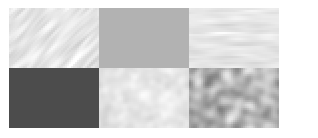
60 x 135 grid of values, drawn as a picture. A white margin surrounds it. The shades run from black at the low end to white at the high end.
The table splits into 2 rows of 3 panels. Panel 1,1: very high, slanting up to the right, faint in contrast. Panel 1,2: high, flat. Panel 1,3: very high, streaked across, faint in contrast. Panel 2,1: low, flat. Panel 2,2: very high, blotchy, faint in contrast. Panel 2,3: high, blotchy.
